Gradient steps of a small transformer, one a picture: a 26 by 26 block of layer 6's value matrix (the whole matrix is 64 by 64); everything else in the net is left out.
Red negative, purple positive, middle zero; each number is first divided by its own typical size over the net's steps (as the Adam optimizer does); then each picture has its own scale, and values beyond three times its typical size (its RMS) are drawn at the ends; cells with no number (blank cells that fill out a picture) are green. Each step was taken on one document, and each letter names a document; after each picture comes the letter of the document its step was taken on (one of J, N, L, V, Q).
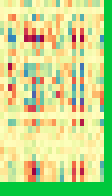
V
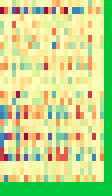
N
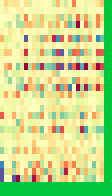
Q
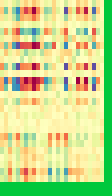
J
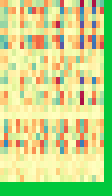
N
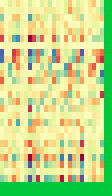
V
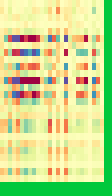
J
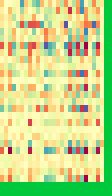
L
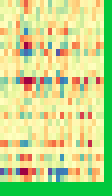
J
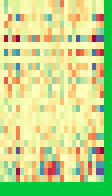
Q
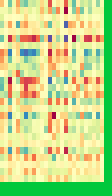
J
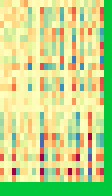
Q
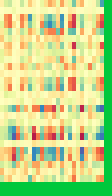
Q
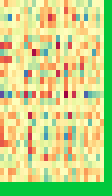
L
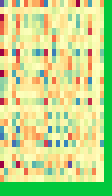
N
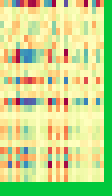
J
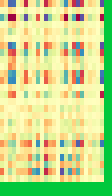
V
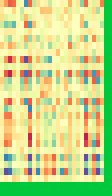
L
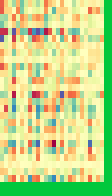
N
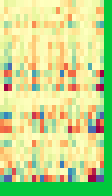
Q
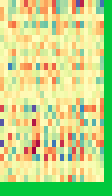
V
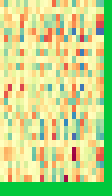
Q
